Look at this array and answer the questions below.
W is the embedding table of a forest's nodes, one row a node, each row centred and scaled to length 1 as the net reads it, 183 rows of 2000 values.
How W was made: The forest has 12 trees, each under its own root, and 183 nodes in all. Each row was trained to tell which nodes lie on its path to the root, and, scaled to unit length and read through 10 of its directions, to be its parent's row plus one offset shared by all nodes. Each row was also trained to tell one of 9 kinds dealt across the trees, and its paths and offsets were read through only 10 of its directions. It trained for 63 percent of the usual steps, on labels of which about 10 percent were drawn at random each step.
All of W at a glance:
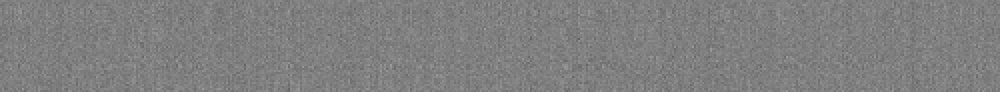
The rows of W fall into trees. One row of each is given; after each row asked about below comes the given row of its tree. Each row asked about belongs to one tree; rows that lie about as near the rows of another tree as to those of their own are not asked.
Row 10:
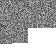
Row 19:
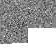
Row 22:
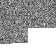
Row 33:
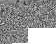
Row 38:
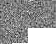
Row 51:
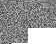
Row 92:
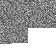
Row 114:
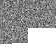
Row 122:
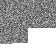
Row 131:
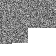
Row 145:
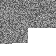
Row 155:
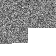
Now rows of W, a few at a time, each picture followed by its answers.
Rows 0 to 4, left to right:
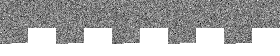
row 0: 92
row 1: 145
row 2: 22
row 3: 131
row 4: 51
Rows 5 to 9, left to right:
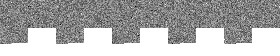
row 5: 92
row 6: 114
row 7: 10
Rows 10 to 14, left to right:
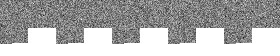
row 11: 114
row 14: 33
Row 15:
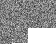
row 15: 155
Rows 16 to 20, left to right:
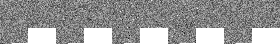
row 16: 92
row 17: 10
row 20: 33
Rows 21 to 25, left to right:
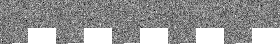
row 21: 22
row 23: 33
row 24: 22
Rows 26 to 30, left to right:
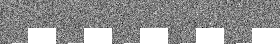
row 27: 19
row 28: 51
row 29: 22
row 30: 114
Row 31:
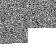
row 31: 22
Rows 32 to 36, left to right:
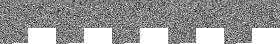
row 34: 10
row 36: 51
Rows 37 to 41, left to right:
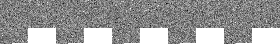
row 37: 38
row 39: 22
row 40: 33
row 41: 33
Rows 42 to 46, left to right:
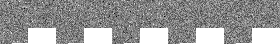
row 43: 33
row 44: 22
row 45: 92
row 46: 92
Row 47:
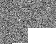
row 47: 10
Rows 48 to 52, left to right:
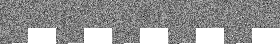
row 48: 114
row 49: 131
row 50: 51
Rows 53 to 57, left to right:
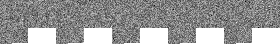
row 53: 51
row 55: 51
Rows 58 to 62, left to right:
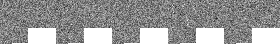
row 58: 114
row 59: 22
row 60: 114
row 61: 51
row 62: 10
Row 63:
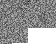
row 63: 114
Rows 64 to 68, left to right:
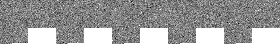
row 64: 22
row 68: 22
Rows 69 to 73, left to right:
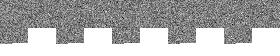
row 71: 145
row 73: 51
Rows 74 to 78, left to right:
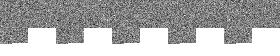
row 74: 114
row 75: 22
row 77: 92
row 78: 114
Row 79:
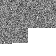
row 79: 155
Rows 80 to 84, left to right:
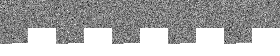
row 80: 22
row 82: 92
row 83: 155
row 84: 33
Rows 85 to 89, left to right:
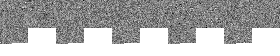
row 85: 131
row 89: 114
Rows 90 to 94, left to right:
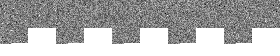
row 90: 51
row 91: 33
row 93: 33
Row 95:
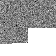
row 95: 92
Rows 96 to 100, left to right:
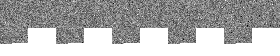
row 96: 38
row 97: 155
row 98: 51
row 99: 33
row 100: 51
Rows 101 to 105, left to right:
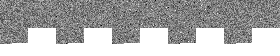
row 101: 92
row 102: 38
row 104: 145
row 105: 10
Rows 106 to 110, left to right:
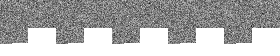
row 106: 33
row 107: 114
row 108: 92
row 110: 145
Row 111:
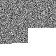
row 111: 51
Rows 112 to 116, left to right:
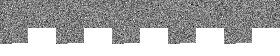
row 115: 33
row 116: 33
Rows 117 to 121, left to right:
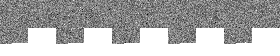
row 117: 33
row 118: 155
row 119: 145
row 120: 51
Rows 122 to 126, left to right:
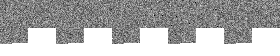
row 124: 33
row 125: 22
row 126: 92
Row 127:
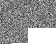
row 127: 92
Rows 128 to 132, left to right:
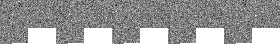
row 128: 155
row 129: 114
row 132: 155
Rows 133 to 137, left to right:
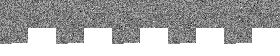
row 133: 155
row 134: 19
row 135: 19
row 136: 19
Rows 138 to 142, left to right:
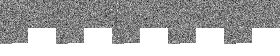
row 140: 22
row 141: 38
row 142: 114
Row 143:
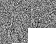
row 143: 155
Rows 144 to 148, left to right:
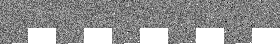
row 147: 51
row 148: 92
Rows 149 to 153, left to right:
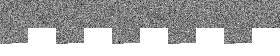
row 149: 92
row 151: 131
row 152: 33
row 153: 92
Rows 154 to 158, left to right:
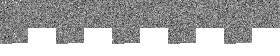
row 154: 22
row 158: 155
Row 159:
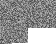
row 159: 92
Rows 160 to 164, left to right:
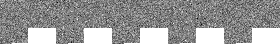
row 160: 131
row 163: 22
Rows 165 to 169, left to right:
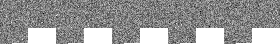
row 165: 155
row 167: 131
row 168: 51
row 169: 114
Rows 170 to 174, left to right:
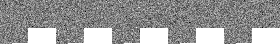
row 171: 114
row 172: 19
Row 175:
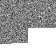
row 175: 51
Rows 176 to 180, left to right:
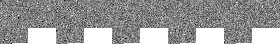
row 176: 145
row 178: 155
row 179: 155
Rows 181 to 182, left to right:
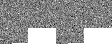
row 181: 114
